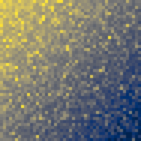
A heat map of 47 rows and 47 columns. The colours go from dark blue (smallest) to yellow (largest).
The top left is the ninth with the highest average. The field climbs toward the top left. There are no regular stripes. No single row or column stands out from its neighbours. Neither half mirrors the other. The ninth with the lowest average is the bottom right.
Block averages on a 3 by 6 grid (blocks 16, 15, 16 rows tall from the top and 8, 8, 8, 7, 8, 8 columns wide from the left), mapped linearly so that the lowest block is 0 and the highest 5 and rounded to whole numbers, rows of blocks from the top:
544332
433221
322110
